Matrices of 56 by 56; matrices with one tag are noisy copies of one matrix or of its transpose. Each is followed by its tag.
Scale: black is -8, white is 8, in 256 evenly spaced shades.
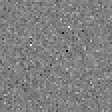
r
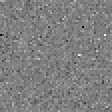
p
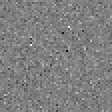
r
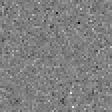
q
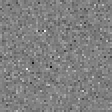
r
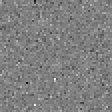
p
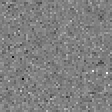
q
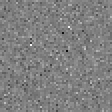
r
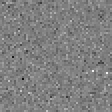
q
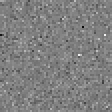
p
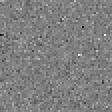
p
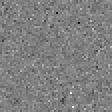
q
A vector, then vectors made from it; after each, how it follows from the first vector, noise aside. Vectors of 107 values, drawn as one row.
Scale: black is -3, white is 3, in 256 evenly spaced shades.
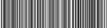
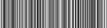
copied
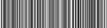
copied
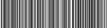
copied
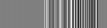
partly zeroed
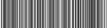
copied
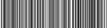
copied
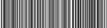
copied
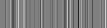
partly zeroed
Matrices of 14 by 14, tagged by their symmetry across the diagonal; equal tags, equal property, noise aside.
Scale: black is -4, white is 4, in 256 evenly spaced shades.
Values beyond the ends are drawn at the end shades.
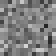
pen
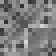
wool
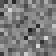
wool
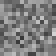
pen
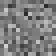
pen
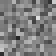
pen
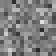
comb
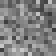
pen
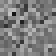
wool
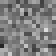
comb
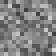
comb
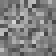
wool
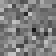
comb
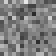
comb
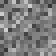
wool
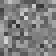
pen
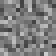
pen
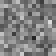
comb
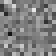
pen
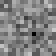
wool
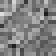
wool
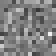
comb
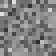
wool
